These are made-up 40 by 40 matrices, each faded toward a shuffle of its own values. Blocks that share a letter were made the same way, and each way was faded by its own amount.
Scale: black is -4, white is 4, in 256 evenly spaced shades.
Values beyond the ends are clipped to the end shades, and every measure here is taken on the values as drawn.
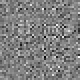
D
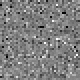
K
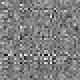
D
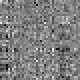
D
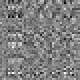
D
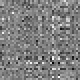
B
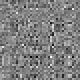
D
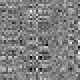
B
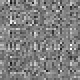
D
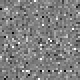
K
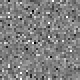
K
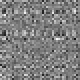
B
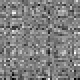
D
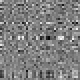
B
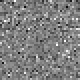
K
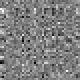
D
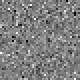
K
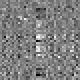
B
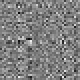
D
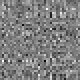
D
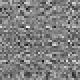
D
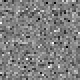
K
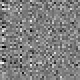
D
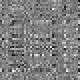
B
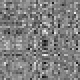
D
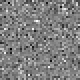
K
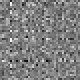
D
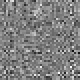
D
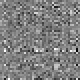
D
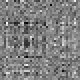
D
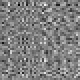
D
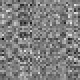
B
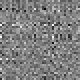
D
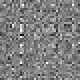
D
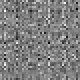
B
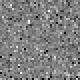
K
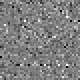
K
